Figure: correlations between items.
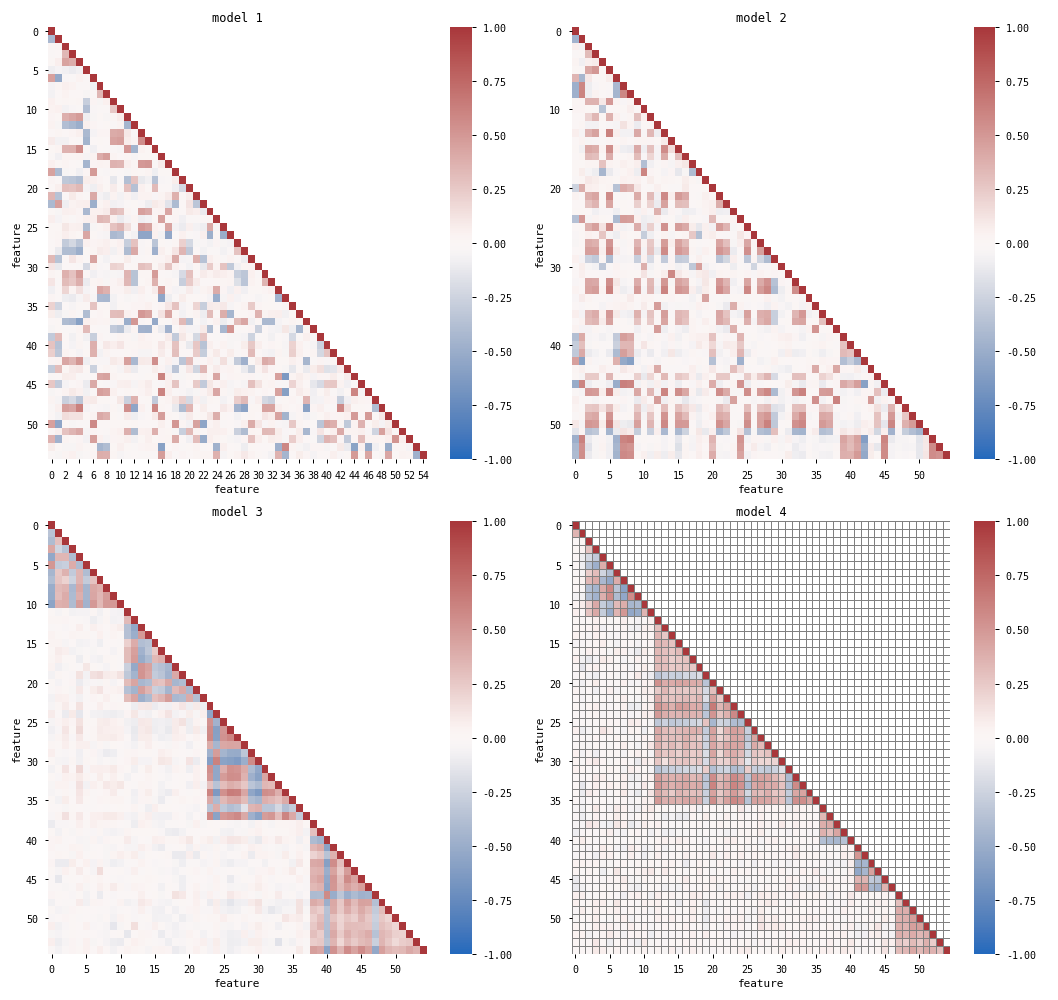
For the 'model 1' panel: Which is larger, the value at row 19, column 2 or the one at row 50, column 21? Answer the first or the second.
the second
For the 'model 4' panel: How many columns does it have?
55
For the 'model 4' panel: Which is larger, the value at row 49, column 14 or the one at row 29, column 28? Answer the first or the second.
the second
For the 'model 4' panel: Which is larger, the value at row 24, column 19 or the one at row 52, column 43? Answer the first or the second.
the second
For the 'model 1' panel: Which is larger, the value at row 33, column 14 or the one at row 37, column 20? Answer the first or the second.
the first
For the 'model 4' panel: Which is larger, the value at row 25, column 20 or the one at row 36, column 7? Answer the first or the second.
the second
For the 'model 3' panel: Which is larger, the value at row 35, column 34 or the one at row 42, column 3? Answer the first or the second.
the first
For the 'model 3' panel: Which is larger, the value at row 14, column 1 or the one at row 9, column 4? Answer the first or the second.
the second
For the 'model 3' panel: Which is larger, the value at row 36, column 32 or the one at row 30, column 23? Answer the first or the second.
the first
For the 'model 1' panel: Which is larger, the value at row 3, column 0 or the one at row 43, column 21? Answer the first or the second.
the first
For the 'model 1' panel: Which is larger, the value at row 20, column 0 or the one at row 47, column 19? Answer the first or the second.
the second
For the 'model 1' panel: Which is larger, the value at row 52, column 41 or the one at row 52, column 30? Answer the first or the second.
the first
